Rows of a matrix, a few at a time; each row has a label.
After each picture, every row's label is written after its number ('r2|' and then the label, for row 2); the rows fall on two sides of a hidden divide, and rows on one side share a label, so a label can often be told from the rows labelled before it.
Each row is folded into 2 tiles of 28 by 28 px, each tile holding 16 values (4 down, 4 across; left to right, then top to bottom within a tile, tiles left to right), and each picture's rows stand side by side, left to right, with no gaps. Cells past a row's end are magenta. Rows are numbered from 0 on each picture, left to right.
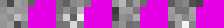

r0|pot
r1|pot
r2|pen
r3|pot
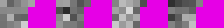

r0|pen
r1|pen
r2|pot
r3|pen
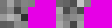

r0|pen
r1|pen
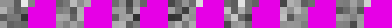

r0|pen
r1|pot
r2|pen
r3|pen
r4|pot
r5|pot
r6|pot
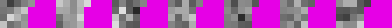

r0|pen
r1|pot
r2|pen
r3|pot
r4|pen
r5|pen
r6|pen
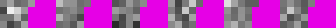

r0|pen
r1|pen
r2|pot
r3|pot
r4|pen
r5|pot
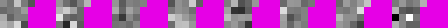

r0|pot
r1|pot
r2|pen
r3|pot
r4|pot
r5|pot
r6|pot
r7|pen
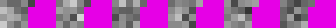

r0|pen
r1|pot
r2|pen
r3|pot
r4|pen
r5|pen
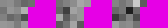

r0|pen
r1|pot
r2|pen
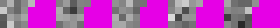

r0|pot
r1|pot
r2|pot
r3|pot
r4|pen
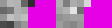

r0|pot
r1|pot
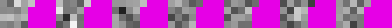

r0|pot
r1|pot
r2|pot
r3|pen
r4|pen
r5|pen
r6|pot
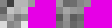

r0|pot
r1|pen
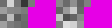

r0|pen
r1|pot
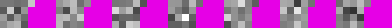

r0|pot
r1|pot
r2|pen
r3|pen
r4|pot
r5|pot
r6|pen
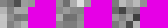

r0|pot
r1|pot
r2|pen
